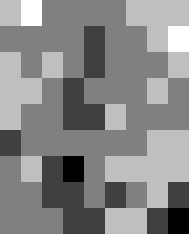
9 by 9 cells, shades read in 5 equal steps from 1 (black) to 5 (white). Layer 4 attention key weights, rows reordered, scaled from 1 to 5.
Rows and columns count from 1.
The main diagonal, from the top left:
4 3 4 2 2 3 4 4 1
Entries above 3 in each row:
5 2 3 3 2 2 5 1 2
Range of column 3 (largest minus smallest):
2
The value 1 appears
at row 7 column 4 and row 9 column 9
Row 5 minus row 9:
1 0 0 0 0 0 -1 1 2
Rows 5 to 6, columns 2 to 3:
3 3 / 3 3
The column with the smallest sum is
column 4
